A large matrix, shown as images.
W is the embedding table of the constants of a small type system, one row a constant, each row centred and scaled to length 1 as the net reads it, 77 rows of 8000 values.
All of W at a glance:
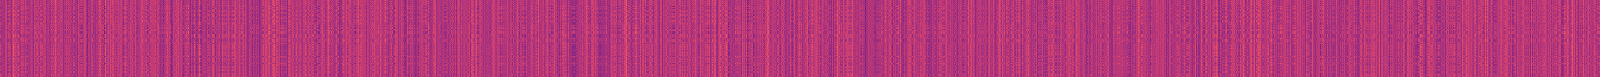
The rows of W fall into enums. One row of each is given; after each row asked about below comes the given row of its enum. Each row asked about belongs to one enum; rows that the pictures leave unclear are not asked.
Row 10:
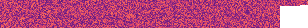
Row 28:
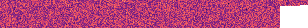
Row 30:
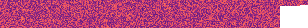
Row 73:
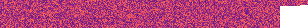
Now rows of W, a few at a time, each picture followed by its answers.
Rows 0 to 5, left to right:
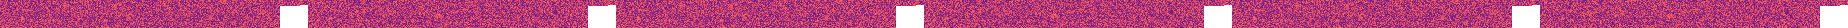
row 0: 30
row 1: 10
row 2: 30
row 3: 10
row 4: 30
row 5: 73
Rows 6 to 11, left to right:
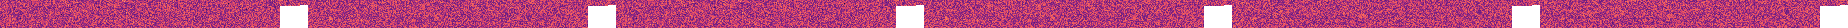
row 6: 28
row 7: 30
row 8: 28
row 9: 30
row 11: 73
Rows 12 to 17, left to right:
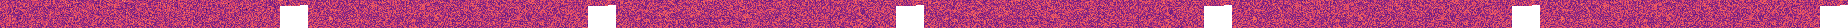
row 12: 28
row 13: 30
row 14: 73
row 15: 73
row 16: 30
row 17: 30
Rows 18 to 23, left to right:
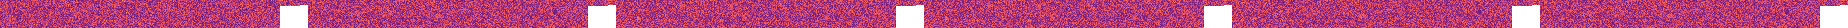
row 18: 28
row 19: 73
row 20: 30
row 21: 30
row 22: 10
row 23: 73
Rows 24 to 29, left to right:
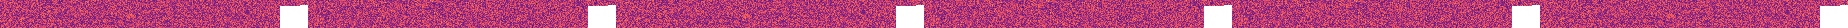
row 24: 10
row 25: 28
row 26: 10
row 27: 28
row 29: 10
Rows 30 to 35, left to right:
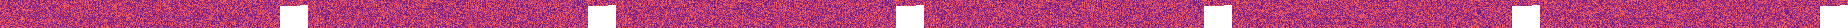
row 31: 28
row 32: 28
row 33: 28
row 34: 73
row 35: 73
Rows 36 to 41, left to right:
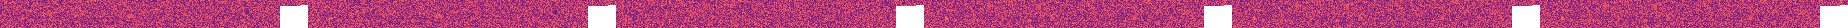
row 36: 73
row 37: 10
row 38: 28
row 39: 30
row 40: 30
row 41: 30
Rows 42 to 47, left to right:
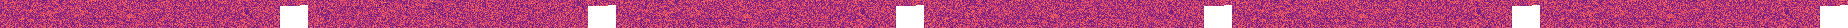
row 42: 73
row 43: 28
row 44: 73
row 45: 10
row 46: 73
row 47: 73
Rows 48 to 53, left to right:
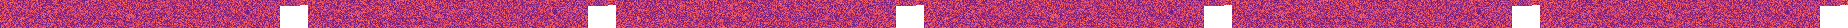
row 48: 10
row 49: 73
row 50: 30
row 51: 10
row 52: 73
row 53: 10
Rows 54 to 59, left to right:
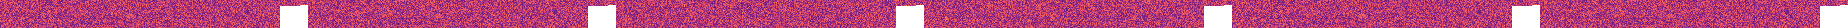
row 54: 10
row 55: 73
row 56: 28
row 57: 30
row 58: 10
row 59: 73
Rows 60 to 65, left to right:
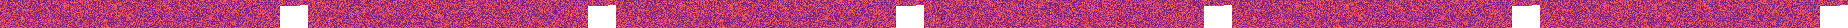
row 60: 30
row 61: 10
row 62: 30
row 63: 28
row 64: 30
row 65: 30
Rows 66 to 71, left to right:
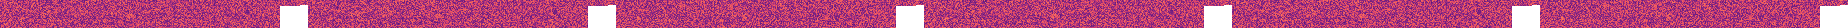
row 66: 10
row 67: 73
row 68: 30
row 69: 10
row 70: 73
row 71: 30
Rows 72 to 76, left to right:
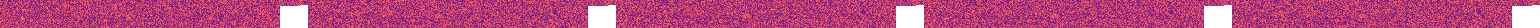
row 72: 30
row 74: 10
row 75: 10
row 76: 73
